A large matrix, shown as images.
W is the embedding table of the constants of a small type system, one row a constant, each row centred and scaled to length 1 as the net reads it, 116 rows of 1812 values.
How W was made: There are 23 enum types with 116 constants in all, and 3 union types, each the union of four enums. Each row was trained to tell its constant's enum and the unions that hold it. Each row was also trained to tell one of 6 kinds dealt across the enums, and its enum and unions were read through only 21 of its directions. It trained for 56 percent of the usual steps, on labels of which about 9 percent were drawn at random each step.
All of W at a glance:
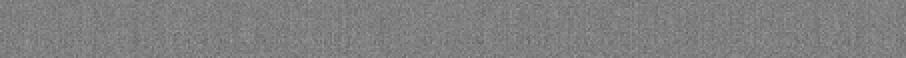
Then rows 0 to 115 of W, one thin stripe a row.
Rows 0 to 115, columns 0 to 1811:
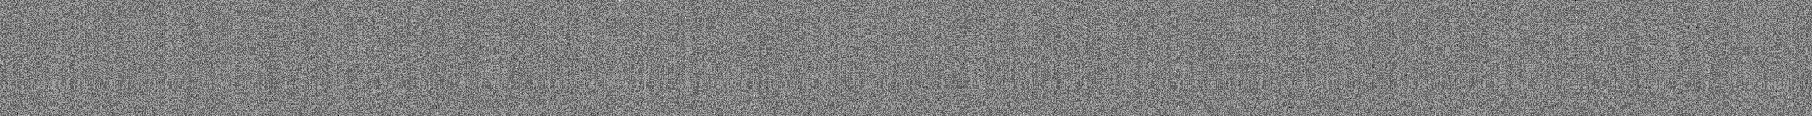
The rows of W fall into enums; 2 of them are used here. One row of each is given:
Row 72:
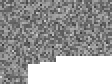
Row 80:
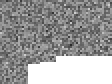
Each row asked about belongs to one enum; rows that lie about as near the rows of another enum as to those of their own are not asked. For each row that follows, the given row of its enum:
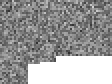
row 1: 72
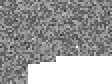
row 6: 80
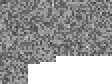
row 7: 80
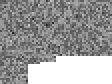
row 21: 80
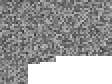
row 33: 80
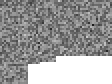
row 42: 80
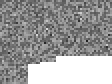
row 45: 80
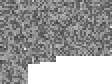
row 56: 72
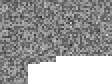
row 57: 80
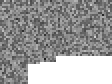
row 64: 72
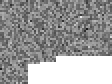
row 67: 72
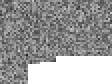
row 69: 72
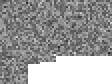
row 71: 80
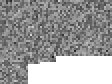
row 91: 72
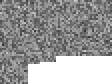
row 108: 72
